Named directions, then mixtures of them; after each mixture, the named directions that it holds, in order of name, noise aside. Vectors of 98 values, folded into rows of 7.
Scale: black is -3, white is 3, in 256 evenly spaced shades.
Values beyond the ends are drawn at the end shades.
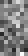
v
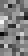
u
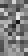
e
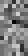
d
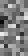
u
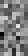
d, u, v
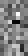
d, e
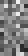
d, v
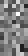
d, v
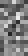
e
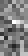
d, v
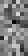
d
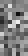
d, e, u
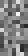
d, e, v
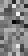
d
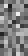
d, u, v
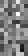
d, e, v
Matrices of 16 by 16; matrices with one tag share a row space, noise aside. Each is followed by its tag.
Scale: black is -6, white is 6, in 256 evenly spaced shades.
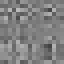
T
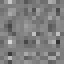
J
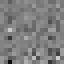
J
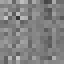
T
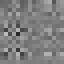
T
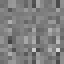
J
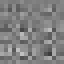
T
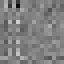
T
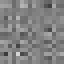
T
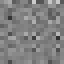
J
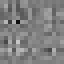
T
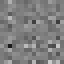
J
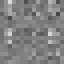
J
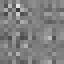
T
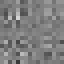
T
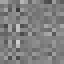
T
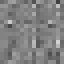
J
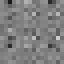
J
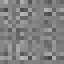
T
